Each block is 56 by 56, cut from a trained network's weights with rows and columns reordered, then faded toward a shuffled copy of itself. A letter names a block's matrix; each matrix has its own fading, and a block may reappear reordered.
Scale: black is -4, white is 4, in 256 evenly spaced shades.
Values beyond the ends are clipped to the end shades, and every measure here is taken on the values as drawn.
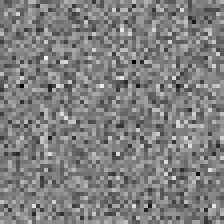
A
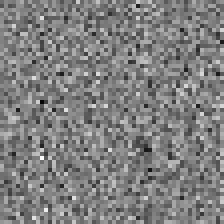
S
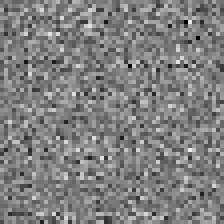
A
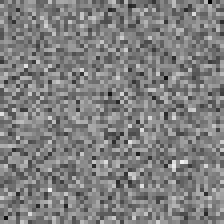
S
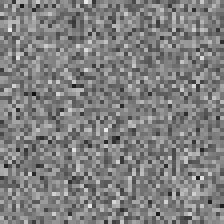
S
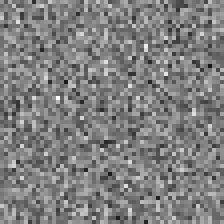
S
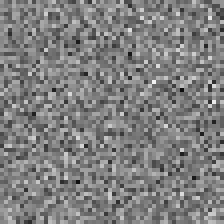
S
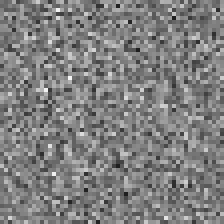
S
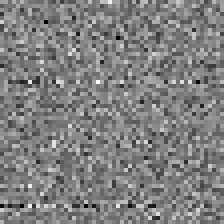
A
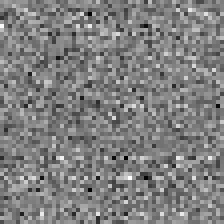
A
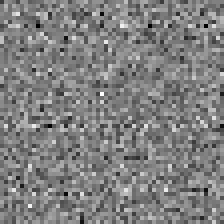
A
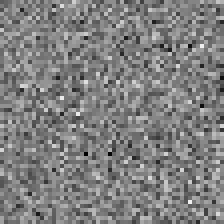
S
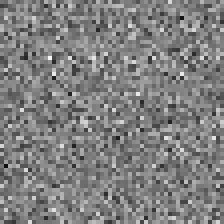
A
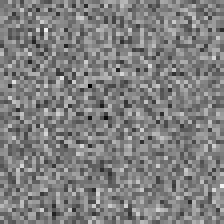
S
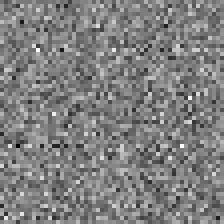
A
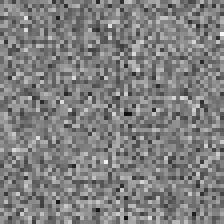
S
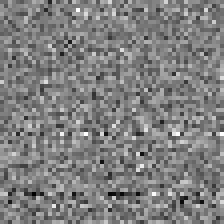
A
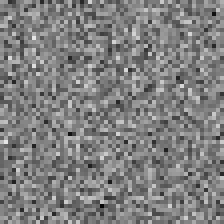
S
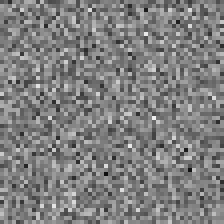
S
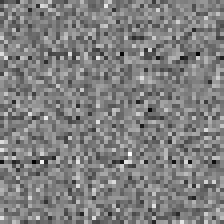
A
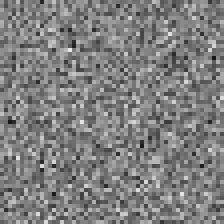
S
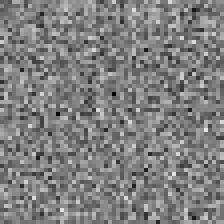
S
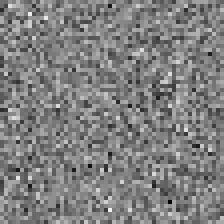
S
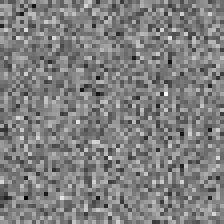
S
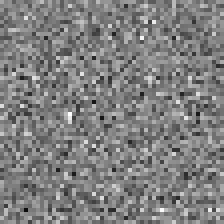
A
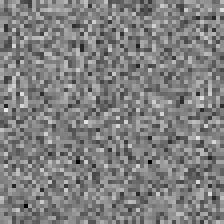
S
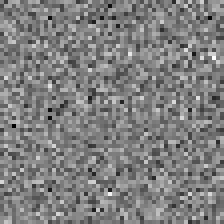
S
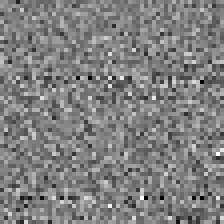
A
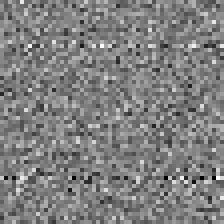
A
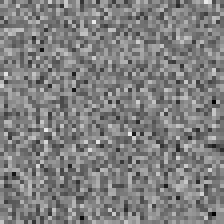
S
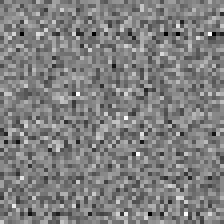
A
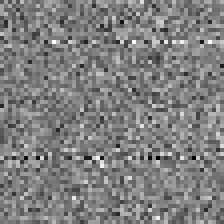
A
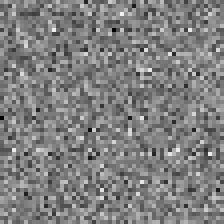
A
